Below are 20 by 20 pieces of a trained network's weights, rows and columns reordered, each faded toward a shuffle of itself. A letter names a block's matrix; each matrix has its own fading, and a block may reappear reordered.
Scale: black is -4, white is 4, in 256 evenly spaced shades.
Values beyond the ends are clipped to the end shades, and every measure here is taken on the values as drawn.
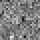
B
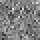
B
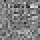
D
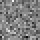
B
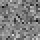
B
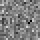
B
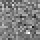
B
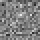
D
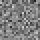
D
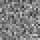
B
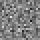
B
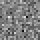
B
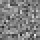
D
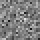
B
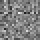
D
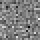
B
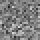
B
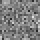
B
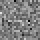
B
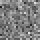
B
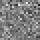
B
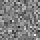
D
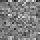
D
